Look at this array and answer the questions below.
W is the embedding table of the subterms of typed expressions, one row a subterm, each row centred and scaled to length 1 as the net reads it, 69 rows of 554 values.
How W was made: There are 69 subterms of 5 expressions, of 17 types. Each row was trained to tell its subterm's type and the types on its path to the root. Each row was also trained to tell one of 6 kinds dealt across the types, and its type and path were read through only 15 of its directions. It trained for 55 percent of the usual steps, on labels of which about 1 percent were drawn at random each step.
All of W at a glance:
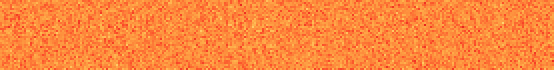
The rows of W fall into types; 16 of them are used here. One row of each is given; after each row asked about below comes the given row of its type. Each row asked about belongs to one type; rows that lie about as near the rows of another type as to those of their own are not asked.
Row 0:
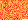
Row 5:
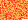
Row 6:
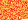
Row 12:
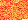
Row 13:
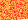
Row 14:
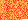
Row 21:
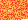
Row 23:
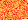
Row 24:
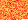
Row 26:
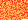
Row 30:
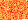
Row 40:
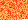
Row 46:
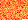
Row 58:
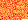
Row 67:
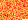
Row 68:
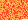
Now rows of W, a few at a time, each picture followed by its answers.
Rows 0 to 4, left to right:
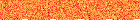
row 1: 58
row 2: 5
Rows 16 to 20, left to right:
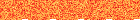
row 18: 13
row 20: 23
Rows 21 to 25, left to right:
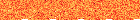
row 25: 23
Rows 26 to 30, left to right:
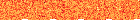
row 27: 26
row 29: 58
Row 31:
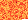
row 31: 30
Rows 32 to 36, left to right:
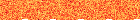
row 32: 13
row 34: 14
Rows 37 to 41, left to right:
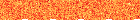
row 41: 14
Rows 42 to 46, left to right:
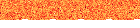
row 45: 0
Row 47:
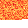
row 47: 46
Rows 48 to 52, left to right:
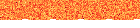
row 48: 58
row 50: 30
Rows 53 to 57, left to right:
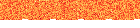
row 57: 40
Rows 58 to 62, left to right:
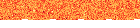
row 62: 40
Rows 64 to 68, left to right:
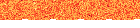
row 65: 13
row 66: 5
